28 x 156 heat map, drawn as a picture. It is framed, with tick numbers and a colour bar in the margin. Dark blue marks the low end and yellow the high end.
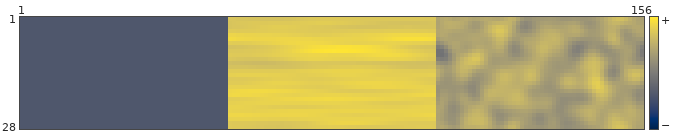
It is made of 1 by 3 panels. Panel 1,1: low, flat. Panel 1,2: very high, streaked across, faint in contrast. Panel 1,3: high, blotchy.
